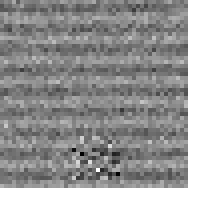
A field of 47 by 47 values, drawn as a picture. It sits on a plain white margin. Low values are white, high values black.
The bottom middle is the roughest part. No overall slope runs across the table. In the bottom middle lies a patch that is rougher than the rest. Stripes running across repeat 9 times from top to bottom.
